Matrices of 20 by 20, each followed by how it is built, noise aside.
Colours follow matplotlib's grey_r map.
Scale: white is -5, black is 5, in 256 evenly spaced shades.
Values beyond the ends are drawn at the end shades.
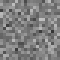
noise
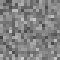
noise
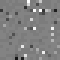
sparse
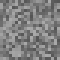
noise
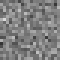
noise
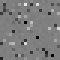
sparse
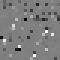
sparse
